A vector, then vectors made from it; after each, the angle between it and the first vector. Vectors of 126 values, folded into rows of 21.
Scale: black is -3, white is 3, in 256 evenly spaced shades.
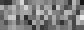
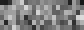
nearly parallel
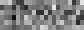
nearly opposite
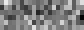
nearly opposite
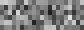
partly opposed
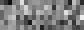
nearly parallel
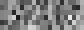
orthogonal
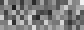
partly opposed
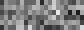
orthogonal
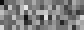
partly aligned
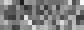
nearly opposite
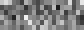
nearly opposite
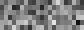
orthogonal
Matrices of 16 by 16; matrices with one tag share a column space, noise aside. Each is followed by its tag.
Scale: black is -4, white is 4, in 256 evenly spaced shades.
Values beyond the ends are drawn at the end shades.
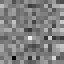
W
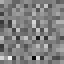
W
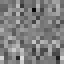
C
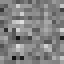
W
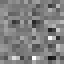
W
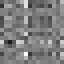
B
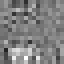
C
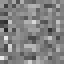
W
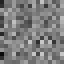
B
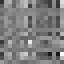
B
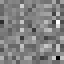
W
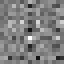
W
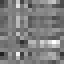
B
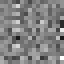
W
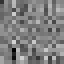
C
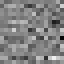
W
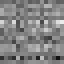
W
